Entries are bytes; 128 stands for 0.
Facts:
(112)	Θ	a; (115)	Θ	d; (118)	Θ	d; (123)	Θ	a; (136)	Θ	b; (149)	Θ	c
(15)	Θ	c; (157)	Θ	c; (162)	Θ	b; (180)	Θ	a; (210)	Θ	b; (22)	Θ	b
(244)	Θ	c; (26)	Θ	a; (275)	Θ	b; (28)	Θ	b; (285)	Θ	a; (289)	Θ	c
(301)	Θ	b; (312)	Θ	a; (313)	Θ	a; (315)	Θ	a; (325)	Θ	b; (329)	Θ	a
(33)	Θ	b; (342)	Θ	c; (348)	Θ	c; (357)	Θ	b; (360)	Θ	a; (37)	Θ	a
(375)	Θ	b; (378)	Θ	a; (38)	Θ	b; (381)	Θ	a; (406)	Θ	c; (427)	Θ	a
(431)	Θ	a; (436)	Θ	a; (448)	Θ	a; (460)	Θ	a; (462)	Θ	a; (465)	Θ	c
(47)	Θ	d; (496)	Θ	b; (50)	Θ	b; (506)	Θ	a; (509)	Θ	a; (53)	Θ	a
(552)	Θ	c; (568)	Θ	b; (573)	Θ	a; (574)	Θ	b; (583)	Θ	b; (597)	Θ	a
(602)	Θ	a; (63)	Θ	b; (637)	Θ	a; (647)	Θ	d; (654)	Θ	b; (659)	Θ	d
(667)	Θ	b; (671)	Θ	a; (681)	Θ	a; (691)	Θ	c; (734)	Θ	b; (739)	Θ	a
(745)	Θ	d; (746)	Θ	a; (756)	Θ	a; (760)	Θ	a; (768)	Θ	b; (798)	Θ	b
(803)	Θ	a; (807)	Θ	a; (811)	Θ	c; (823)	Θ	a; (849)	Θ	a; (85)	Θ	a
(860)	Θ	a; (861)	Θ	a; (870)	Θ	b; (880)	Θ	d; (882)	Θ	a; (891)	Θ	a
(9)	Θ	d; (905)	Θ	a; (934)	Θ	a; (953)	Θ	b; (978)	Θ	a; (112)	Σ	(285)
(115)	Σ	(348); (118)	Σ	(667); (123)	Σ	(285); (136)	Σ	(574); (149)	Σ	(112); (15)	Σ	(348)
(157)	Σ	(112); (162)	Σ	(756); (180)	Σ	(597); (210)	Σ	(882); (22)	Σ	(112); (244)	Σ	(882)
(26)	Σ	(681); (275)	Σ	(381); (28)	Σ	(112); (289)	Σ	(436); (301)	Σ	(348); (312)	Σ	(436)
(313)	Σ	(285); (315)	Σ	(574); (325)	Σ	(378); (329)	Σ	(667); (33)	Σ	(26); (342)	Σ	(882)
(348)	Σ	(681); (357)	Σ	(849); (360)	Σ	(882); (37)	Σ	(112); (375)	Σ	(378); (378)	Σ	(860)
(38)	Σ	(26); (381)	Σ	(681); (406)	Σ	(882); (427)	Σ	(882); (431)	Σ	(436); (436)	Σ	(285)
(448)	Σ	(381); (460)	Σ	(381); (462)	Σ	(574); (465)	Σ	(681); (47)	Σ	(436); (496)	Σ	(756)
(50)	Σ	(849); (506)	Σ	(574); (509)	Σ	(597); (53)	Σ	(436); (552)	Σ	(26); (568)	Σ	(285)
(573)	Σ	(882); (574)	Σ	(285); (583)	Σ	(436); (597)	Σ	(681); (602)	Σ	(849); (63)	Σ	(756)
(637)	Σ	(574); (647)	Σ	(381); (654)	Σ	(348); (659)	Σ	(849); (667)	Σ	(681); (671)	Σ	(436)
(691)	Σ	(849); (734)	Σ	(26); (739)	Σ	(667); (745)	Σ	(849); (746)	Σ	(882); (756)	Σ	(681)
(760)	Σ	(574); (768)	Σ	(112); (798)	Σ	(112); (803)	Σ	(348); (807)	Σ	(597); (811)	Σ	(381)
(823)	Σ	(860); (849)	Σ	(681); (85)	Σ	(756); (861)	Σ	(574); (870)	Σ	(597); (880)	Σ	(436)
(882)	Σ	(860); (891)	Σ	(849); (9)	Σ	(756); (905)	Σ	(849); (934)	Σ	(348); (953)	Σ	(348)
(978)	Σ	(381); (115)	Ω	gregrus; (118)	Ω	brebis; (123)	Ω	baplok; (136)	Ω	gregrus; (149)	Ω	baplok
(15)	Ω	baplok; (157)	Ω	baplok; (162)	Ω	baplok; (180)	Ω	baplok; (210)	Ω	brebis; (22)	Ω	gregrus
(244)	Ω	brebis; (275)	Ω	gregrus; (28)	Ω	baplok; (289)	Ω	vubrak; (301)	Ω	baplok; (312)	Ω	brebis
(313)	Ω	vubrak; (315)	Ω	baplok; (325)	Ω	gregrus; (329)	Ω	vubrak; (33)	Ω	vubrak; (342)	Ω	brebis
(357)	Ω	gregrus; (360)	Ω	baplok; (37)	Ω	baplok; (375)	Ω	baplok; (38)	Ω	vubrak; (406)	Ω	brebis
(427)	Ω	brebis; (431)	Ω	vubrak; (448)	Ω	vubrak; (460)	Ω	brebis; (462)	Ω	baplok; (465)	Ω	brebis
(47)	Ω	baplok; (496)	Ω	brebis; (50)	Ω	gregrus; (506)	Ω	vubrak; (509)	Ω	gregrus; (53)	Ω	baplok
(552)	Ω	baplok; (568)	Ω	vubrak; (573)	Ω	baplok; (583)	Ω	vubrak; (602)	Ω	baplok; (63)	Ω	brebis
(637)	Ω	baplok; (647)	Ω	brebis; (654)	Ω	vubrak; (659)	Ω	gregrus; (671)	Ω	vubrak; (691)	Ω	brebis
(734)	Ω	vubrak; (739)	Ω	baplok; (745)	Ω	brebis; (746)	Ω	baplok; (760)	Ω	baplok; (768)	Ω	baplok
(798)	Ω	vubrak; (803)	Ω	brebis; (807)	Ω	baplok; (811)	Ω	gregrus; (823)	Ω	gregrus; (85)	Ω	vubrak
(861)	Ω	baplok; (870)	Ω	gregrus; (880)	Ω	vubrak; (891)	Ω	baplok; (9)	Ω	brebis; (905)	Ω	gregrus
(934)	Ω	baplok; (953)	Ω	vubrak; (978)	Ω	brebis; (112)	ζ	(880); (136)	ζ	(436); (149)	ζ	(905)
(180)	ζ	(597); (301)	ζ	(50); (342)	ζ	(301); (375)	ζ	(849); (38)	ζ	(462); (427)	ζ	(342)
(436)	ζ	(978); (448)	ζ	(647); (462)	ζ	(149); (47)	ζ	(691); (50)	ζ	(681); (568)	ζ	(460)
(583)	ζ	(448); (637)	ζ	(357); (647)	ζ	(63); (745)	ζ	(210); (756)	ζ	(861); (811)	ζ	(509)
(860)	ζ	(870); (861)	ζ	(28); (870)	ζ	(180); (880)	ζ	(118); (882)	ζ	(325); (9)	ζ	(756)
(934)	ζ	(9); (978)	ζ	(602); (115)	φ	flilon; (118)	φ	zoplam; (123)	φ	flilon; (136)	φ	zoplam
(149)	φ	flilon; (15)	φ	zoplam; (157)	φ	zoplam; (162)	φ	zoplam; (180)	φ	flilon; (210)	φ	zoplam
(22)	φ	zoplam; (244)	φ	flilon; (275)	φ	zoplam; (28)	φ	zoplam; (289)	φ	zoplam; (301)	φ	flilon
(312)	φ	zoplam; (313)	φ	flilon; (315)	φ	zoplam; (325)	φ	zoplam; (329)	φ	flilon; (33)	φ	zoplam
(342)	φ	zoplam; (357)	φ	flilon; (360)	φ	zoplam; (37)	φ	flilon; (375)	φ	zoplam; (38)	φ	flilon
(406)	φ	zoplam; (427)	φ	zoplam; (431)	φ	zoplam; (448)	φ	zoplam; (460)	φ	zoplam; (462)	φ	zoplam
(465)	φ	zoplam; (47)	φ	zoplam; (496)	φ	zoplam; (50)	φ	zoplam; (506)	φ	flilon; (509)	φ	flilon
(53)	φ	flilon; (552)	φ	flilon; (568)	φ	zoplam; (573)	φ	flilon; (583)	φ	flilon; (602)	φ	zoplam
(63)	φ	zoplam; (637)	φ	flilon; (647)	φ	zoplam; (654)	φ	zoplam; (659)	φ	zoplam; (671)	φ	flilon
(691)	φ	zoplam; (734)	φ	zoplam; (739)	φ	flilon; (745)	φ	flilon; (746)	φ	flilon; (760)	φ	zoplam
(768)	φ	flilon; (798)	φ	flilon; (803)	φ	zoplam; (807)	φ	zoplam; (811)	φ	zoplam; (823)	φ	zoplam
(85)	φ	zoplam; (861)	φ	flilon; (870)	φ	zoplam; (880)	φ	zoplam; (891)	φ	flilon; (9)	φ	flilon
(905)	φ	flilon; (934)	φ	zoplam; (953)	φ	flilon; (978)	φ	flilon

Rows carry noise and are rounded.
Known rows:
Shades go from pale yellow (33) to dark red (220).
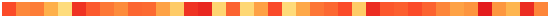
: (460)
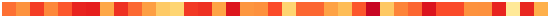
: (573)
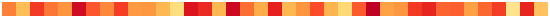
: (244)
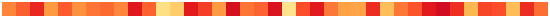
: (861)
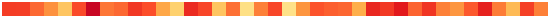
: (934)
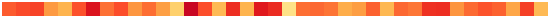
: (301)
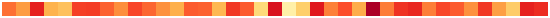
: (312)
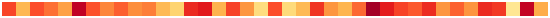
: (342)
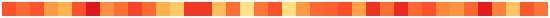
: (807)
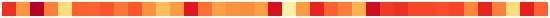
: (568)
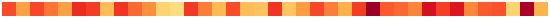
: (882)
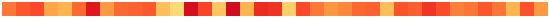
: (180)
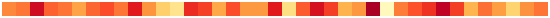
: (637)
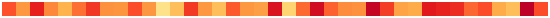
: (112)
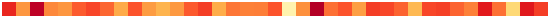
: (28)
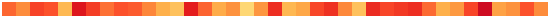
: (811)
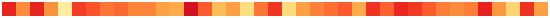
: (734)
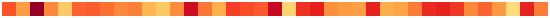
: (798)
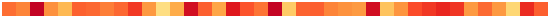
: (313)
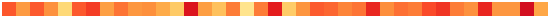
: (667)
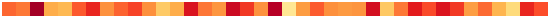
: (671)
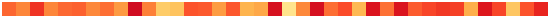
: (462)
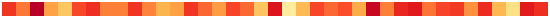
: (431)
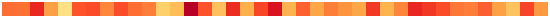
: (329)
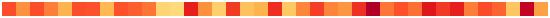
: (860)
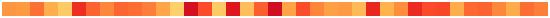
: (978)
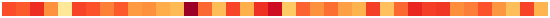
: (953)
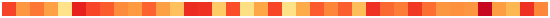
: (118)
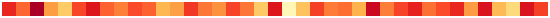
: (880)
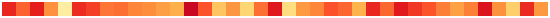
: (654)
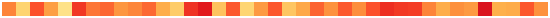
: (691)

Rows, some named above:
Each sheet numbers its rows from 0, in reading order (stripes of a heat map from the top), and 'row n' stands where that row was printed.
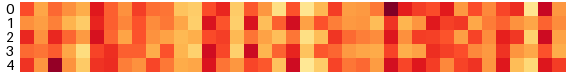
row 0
(427)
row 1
(978)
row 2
(325)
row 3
(9)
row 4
(289)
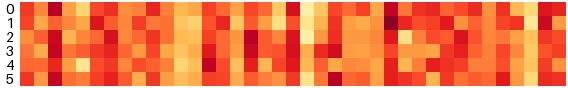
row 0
(431)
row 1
(427)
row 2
(53)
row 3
(149)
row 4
(329)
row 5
(157)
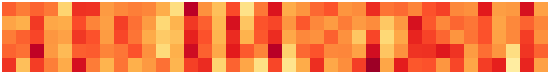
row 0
(348)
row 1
(905)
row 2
(509)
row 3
(313)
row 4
(210)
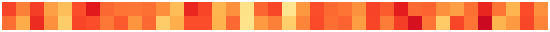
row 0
(162)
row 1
(659)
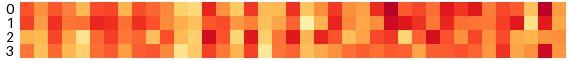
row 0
(860)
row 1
(375)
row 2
(745)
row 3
(849)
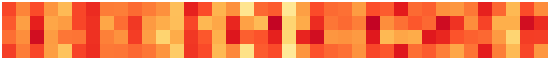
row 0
(162)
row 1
(436)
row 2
(37)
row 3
(162)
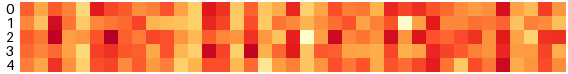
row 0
(465)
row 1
(357)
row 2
(47)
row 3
(9)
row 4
(659)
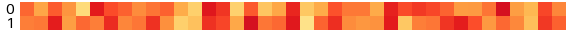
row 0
(465)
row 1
(123)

